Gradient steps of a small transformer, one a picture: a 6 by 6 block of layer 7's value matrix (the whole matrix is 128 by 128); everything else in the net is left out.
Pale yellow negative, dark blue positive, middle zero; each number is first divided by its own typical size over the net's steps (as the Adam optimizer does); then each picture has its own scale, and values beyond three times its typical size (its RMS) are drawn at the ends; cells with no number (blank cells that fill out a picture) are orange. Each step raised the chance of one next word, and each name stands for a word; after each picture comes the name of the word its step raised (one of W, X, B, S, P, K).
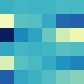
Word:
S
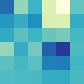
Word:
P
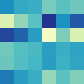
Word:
S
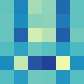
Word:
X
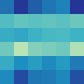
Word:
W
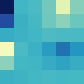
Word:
P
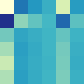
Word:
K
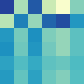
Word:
K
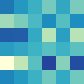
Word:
X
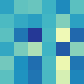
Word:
S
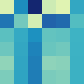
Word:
K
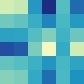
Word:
W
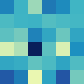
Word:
W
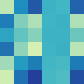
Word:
W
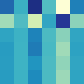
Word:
K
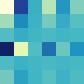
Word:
P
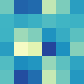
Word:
W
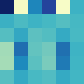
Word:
P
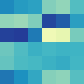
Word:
S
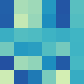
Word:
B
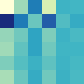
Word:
K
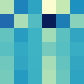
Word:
K
